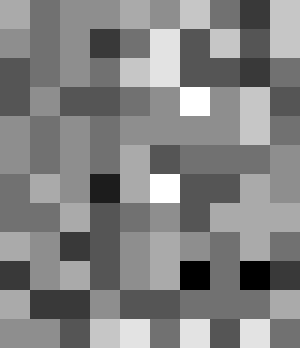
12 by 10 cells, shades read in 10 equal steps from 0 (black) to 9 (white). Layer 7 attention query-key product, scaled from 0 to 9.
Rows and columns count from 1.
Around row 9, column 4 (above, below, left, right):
3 3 2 5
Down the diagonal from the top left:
6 4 5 3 5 3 3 6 6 2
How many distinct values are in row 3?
6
